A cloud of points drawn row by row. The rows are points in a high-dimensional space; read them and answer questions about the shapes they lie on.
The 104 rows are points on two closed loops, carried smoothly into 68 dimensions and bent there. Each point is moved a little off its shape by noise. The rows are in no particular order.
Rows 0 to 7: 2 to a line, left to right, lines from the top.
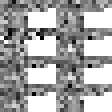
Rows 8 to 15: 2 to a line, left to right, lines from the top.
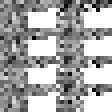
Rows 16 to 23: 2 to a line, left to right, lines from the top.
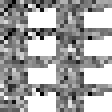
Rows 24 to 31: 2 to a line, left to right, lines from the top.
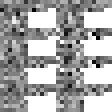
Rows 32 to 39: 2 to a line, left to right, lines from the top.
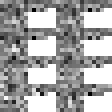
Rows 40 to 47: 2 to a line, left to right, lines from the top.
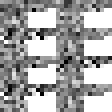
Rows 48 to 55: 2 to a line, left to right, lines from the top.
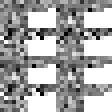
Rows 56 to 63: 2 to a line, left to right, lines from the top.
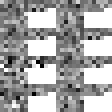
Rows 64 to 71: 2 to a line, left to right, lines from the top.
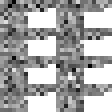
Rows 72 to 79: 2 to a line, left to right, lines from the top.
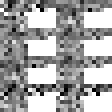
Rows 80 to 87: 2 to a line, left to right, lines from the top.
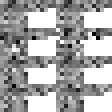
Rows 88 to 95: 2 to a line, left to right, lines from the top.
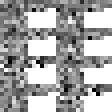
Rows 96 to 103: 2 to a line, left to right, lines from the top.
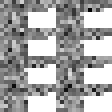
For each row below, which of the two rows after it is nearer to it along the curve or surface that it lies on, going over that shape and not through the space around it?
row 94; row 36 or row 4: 36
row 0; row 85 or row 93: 93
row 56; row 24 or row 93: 24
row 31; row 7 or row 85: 7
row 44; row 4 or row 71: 71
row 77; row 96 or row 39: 96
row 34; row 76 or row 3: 76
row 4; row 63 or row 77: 77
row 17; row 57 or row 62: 57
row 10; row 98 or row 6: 98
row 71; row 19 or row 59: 19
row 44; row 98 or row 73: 98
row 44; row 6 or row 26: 26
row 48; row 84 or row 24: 84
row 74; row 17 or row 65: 65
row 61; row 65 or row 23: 65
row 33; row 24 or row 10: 24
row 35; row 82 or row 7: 82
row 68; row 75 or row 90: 90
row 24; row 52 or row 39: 39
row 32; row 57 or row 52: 52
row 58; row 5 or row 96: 5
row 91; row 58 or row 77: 58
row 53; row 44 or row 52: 44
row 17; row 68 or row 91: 68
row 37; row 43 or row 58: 58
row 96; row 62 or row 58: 62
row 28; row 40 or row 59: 59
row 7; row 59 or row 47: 47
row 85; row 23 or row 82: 82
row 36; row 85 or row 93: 93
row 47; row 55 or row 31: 55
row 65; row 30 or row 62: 62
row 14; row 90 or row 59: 90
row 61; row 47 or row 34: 34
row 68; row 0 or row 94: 0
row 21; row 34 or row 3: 3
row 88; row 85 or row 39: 85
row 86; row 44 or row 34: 44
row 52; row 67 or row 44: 67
